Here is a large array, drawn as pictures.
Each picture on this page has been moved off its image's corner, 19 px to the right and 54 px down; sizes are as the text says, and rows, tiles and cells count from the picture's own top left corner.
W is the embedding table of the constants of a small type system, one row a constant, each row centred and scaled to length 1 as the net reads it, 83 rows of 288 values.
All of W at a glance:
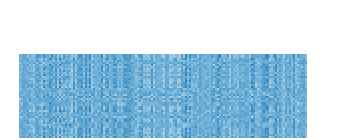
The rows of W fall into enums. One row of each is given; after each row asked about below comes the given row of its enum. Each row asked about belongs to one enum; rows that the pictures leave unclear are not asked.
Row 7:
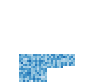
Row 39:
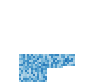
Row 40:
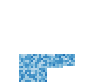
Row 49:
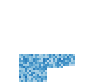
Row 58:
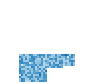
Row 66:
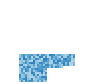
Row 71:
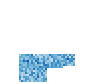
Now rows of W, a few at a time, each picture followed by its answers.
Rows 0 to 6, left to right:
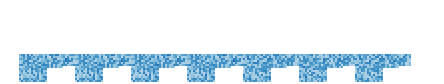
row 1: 39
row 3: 39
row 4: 66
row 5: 49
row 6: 66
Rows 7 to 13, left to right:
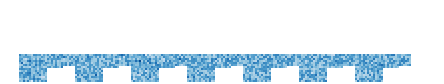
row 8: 58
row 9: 71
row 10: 49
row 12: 40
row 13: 39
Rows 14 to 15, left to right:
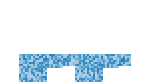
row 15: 39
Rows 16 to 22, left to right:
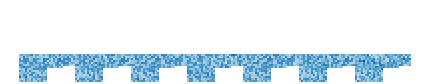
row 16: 49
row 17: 39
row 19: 58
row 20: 66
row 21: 39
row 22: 71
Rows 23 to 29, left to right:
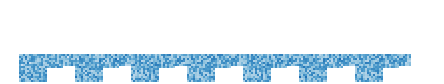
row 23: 58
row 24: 49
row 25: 39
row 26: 66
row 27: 39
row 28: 49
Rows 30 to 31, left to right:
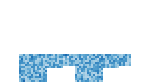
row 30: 58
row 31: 66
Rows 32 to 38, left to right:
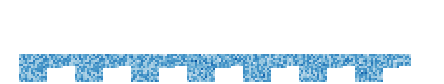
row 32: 66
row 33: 66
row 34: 40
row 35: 71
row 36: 58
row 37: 39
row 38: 7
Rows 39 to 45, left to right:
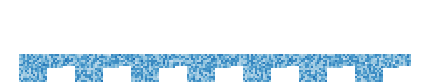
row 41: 7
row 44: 40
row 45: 58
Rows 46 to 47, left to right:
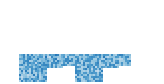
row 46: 39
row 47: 58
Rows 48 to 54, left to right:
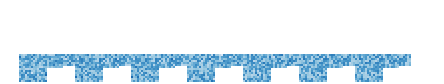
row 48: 40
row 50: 49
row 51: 40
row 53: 66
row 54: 66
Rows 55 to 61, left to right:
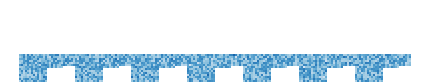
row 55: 39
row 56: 49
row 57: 49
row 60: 7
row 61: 66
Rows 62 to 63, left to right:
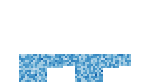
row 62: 40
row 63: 58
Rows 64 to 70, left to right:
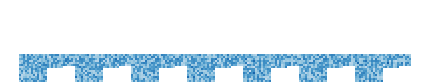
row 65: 49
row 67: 49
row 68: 7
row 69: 66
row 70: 7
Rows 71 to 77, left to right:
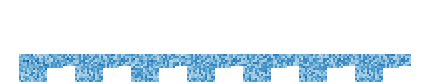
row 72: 39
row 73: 7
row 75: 66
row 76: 49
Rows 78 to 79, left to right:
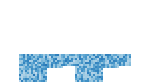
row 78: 39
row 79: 66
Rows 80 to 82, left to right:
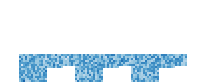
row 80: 58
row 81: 39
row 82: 66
